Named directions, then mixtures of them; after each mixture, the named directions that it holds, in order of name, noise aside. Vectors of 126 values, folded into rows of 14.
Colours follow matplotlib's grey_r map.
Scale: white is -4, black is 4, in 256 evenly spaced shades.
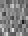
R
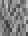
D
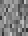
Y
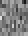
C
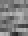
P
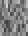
D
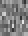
C, R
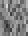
D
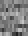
P, Y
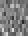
R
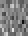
R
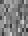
Y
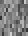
Y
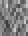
D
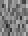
C, D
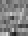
P, R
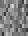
R, Y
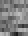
P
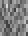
D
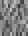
D, Y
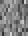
Y
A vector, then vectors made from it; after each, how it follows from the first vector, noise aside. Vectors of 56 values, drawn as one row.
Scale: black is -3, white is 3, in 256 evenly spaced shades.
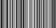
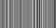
partly zeroed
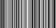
reversed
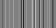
partly zeroed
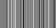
partly zeroed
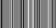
partly zeroed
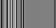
partly zeroed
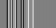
partly zeroed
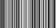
reversed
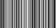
reversed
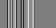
partly zeroed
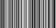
reversed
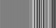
partly zeroed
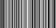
reversed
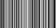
reversed
